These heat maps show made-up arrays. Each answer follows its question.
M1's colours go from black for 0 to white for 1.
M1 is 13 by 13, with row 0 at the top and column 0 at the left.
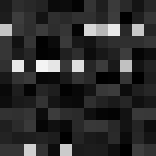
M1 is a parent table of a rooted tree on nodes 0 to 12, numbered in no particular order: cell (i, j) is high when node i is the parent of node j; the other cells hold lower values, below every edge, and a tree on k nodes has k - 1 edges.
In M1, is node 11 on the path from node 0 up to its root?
no
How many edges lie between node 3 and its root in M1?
2
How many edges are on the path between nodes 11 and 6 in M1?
4
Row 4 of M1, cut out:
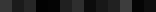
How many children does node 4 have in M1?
0
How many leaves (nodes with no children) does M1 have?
10
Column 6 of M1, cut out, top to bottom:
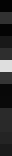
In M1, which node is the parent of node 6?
5
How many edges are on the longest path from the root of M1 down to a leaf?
2
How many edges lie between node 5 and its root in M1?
1
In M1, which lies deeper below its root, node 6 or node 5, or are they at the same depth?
node 6
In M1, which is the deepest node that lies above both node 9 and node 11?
2
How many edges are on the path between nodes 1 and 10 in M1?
2
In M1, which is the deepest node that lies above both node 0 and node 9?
2
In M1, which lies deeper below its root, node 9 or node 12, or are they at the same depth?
node 9
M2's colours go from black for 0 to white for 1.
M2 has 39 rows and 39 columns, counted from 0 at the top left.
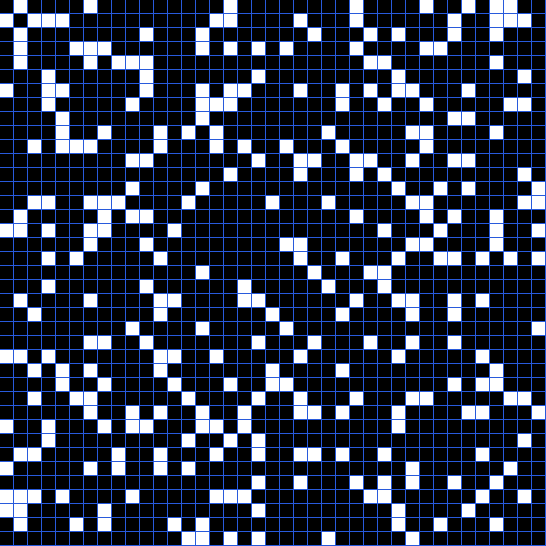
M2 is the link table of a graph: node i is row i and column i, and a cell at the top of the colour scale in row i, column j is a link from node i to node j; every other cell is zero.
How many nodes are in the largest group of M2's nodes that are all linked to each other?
4
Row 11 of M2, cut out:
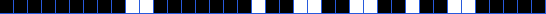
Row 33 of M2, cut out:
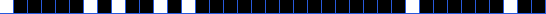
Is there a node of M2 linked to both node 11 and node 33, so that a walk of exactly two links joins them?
yes
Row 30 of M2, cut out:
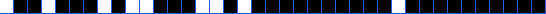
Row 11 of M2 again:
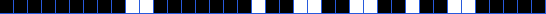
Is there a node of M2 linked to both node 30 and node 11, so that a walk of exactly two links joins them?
yes
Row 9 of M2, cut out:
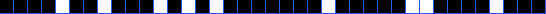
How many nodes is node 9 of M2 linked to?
9
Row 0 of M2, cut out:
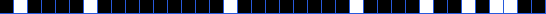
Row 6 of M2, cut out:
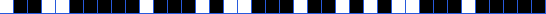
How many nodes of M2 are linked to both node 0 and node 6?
2
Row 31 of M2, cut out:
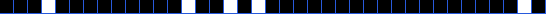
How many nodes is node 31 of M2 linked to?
5
